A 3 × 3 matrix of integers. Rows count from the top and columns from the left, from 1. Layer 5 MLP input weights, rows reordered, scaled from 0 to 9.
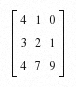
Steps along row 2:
down down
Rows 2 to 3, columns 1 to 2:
3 2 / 4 7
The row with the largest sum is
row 3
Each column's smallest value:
3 1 0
